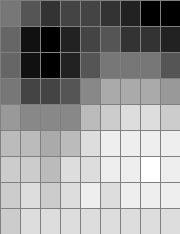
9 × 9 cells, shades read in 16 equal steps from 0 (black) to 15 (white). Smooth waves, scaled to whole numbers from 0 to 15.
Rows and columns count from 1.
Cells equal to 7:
5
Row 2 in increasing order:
0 1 2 2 3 3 4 5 6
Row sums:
28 26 40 67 94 112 118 119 116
